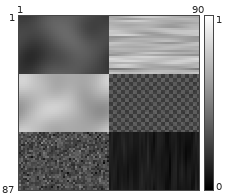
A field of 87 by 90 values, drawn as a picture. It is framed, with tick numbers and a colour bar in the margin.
It is made of 3 by 2 panels. Panel 1,1: low, smooth. Panel 1,2: high, streaked across. Panel 2,1: high, smooth. Panel 2,2: low, checkered. Panel 3,1: low, fine-grained. Panel 3,2: very low, streaked downward, faint in contrast.
